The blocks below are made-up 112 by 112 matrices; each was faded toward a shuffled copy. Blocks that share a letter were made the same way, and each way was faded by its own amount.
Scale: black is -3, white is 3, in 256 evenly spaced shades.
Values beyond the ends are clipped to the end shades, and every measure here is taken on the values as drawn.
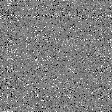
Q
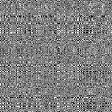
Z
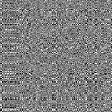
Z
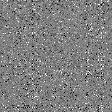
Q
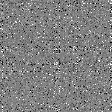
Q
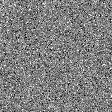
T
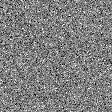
T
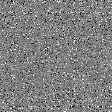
Q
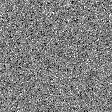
T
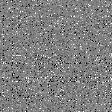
Q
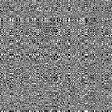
Z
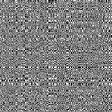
Z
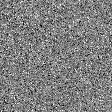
T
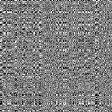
Z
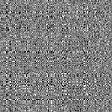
Z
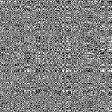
Z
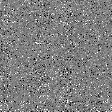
Q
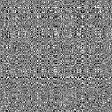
Z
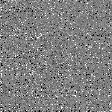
Q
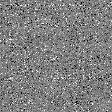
Q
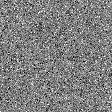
T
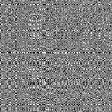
Z
